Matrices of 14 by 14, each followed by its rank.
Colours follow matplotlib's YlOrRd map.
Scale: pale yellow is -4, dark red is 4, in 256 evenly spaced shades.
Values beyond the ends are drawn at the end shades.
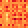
three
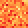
full rank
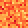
full rank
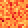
full rank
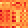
two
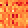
three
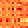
two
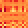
two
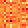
two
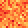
full rank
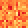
three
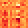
two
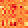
three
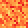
full rank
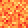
full rank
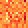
three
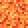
full rank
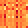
two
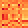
two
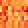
three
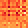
two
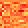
three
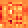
three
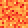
full rank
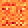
three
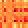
two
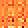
two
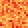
full rank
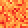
full rank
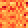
three
